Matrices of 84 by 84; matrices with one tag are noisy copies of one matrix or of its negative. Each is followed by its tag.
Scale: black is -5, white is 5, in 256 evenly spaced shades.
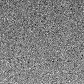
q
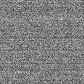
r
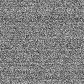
r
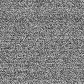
r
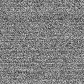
r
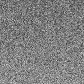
q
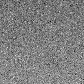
q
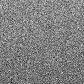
q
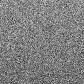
q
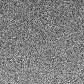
q
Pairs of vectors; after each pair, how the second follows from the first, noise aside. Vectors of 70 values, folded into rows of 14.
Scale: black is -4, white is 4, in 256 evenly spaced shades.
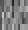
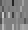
partly zeroed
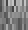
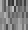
negated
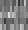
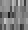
negated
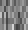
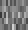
sign-scrambled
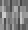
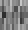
negated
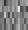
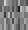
negated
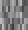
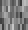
negated
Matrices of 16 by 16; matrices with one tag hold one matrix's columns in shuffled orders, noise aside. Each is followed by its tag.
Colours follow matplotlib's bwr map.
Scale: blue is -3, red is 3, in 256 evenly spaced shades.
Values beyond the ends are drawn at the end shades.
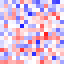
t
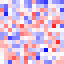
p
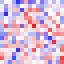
p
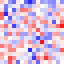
p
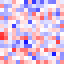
t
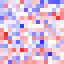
t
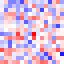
t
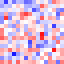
t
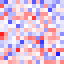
t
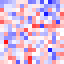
p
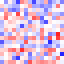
t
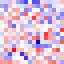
t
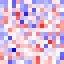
p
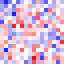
p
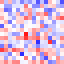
t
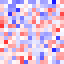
p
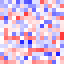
t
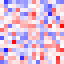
p
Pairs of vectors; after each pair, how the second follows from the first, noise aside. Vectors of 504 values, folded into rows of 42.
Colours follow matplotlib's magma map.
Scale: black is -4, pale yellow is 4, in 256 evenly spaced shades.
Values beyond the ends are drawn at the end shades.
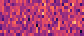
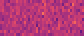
shrunk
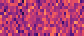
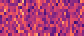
negated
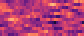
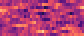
wrapped around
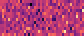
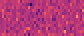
shrunk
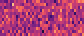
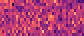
negated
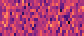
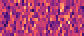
negated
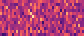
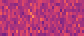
shrunk
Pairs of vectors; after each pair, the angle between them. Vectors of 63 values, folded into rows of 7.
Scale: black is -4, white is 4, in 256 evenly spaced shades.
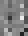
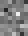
orthogonal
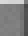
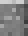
nearly parallel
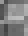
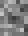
partly opposed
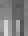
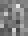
partly opposed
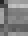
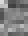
nearly opposite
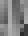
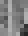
nearly parallel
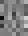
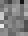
partly opposed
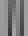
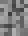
partly aligned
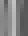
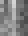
nearly parallel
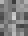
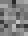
partly aligned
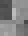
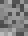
orthogonal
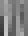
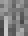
nearly parallel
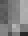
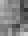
nearly opposite
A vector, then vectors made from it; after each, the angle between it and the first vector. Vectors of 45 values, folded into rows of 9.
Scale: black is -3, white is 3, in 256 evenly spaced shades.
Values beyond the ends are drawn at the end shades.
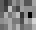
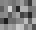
partly aligned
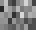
partly opposed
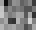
orthogonal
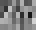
nearly parallel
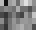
orthogonal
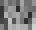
partly aligned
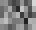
partly aligned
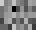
orthogonal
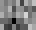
orthogonal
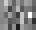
nearly opposite
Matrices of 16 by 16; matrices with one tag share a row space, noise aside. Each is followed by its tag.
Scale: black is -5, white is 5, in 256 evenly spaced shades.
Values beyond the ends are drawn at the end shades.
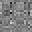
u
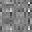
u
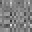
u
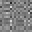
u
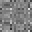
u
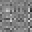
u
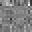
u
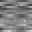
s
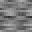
s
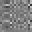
u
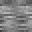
s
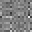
u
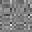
u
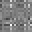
u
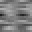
s
